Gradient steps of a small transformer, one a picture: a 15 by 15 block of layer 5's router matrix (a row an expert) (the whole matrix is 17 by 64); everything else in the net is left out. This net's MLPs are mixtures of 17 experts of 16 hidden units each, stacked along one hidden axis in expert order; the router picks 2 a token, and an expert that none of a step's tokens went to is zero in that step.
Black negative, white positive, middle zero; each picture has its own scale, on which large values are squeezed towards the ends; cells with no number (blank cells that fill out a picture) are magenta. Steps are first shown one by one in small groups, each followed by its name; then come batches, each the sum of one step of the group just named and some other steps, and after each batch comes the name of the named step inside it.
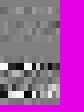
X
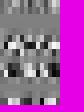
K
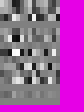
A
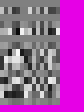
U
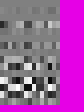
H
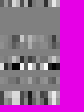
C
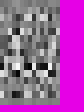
U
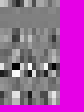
C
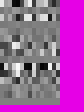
A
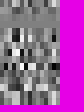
C
